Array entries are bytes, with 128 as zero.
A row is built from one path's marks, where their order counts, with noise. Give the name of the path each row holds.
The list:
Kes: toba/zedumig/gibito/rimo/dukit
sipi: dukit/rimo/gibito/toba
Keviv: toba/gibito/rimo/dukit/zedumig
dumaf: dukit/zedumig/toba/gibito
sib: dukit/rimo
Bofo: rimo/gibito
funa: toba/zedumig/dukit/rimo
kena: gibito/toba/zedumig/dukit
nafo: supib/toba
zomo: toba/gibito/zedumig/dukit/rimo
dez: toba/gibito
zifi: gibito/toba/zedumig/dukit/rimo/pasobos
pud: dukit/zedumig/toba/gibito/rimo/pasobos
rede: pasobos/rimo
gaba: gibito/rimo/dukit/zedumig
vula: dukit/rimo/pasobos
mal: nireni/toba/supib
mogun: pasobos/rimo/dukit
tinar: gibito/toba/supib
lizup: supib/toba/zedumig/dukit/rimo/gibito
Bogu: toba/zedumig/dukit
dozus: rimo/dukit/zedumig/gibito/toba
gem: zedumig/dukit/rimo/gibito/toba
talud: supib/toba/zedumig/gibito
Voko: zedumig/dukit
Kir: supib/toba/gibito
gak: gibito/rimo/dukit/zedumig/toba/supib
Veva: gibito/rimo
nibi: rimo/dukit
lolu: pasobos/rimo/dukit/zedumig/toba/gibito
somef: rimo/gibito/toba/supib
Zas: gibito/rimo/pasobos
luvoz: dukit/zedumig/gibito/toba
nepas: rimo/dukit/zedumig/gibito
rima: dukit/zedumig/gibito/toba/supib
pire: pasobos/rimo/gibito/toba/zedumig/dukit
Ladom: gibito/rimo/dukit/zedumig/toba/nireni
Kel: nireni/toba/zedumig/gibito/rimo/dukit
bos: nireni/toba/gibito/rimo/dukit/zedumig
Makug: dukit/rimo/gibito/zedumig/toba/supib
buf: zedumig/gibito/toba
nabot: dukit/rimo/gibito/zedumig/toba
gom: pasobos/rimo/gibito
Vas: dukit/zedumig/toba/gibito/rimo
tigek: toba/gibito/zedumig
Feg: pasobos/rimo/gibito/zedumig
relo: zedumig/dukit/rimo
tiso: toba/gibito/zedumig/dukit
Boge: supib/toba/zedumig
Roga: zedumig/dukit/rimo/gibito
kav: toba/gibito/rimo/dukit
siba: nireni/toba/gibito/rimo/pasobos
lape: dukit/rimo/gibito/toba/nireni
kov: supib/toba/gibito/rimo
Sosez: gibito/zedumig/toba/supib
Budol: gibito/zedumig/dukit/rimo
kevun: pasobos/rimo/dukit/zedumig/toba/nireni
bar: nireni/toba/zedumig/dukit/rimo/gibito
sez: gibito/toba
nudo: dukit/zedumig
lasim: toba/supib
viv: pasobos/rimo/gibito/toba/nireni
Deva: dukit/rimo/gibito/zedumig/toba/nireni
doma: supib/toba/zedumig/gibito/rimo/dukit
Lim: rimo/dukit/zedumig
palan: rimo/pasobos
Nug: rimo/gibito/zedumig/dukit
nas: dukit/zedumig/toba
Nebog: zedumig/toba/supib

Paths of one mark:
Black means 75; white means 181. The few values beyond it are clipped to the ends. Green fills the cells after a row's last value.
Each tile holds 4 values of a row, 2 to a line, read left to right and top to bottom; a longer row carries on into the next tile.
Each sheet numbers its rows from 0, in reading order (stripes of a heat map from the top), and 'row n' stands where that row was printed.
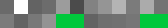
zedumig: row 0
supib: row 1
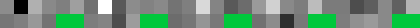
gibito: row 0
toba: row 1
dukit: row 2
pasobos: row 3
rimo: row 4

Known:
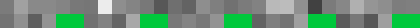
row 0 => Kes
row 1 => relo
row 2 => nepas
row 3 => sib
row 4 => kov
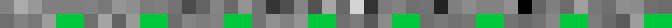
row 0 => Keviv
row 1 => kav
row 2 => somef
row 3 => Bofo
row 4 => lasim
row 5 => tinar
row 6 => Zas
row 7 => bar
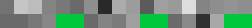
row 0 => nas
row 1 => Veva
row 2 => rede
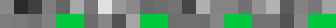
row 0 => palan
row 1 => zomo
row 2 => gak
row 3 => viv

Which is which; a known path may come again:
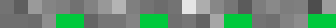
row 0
gak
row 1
luvoz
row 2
relo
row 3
lape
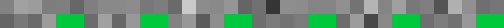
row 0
gem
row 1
kav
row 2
Bogu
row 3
tinar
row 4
mogun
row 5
Budol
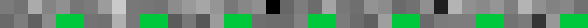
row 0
doma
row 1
nudo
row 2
kov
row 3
Zas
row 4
bar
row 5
sez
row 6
lolu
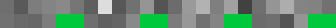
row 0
Sosez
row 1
Nebog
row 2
Voko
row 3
lizup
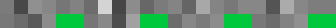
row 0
zifi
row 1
dez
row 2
dozus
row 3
bos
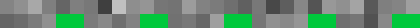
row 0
nabot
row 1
kena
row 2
Roga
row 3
Bofo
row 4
viv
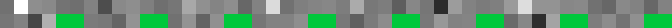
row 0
funa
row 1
Kel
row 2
tiso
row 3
tigek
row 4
Deva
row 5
Nug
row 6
rede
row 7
nepas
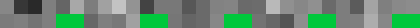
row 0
palan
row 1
sib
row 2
mal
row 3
talud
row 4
Lim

